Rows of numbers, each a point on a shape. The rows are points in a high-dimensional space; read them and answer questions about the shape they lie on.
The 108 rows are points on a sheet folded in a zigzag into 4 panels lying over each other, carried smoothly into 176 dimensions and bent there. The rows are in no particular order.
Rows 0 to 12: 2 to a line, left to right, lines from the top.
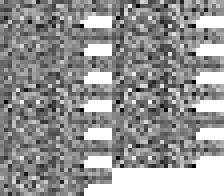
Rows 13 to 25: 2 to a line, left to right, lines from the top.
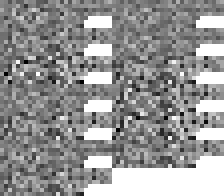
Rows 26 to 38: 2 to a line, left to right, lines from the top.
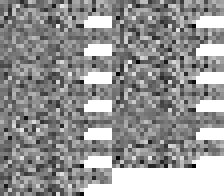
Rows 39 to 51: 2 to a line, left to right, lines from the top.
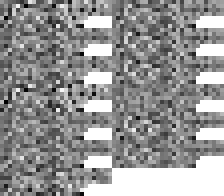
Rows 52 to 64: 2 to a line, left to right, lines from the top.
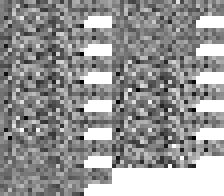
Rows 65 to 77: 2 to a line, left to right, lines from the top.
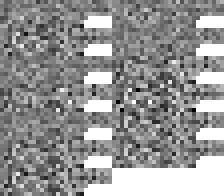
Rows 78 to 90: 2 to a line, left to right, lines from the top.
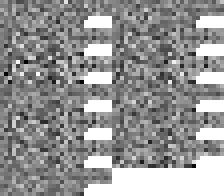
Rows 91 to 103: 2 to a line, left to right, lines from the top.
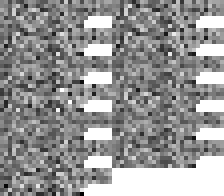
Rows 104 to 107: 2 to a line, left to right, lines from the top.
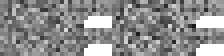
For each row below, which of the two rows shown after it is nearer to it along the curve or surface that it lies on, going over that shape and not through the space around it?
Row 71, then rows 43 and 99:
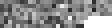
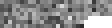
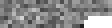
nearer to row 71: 43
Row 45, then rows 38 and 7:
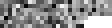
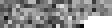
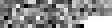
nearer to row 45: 7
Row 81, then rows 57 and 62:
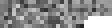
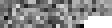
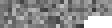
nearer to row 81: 57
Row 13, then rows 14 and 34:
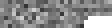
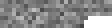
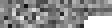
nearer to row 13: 14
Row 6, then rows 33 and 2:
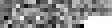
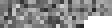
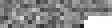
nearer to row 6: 33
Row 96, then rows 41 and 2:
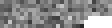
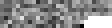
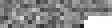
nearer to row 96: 41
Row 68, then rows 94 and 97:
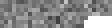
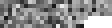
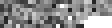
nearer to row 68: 97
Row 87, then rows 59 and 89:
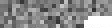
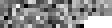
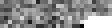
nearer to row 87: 89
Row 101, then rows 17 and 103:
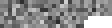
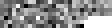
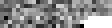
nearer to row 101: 17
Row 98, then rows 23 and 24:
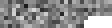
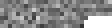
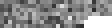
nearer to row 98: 23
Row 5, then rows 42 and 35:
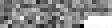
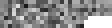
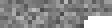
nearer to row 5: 35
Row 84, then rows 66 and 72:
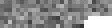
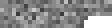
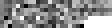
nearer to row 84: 66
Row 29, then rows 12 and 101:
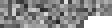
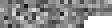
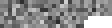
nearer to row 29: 12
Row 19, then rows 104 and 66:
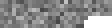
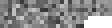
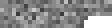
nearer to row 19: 66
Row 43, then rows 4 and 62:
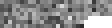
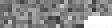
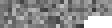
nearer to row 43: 4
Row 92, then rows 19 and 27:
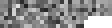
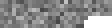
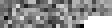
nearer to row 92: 27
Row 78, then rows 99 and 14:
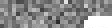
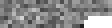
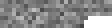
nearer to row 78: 14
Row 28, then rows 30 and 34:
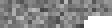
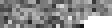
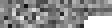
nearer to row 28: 30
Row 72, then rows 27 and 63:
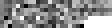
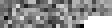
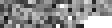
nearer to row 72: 27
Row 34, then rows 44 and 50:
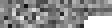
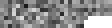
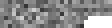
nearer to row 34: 44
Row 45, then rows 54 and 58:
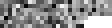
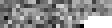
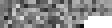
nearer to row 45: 58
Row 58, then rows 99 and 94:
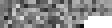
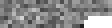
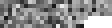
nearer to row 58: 94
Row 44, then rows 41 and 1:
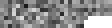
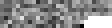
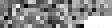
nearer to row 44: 1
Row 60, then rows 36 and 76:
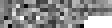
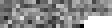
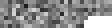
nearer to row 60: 76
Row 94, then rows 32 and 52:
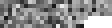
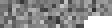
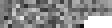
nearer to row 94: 52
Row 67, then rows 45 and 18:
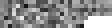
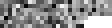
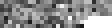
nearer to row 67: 45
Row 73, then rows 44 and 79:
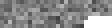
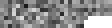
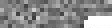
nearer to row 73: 79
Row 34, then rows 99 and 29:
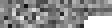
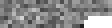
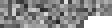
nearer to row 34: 29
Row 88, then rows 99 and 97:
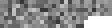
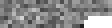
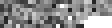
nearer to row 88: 99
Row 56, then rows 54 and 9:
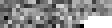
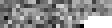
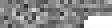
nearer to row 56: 54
